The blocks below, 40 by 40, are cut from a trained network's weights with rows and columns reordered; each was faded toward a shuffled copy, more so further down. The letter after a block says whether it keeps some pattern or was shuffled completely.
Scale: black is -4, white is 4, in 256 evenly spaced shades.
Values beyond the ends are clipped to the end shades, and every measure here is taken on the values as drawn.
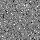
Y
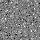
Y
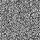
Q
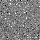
Y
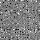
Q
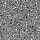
Y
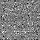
Q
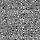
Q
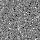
Y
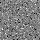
Y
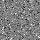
Y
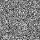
Q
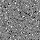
Y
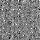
Q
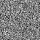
Q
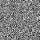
Q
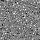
Y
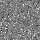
Y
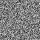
Y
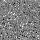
Y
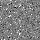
Y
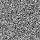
Y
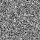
Y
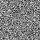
Y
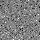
Y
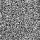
Q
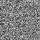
Q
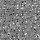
Q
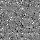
Q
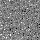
Y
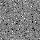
Y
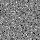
Y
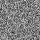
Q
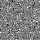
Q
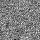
Q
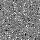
Y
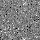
Y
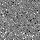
Y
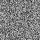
Y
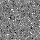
Y
